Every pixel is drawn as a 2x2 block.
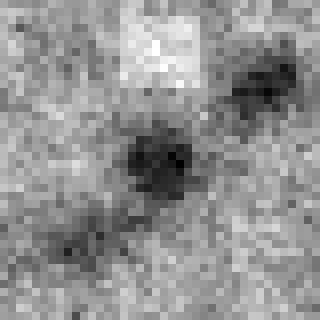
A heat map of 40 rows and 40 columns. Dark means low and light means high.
Slope: none. Stripes: none. Ninth with the lowest average: centre. Dips: three. Odd patch: higher, in the top middle.
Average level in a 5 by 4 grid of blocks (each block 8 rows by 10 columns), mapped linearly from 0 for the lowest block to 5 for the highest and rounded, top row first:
4553
4430
4114
2134
3444
